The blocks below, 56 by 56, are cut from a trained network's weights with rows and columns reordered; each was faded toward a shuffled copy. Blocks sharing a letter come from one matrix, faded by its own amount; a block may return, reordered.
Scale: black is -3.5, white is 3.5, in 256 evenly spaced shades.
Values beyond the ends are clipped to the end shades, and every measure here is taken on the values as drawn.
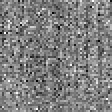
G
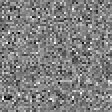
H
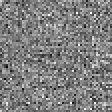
H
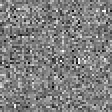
H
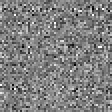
H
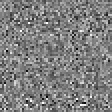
H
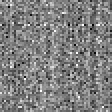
G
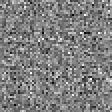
H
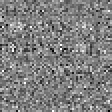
H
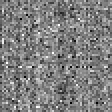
G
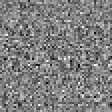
H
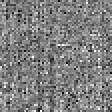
G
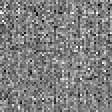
G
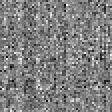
G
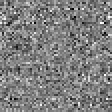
H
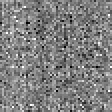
G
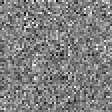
H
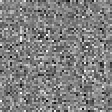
H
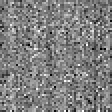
G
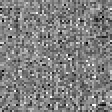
G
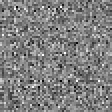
H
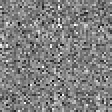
H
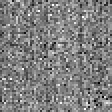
G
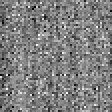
G
